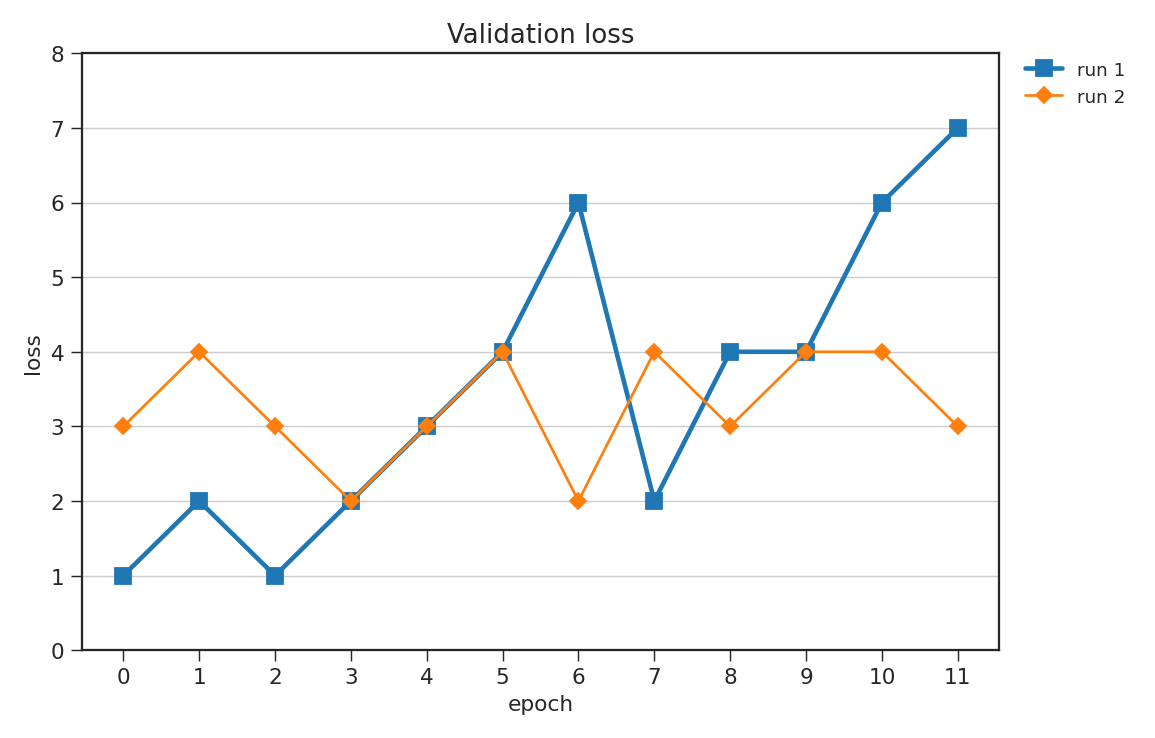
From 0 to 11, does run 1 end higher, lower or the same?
higher
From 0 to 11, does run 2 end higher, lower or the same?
the same
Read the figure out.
Title: Validation loss
x-axis: epoch, ticks 0 1 2 3 4 5 6 7 8 9 10 11
y-axis: loss, ticks 0 1 2 3 4 5 6 7 8
Legend: run 1, run 2
Values:
run 1: 1 2 1 2 3 4 6 2 4 4 6 7
run 2: 3 4 3 2 3 4 2 4 3 4 4 3
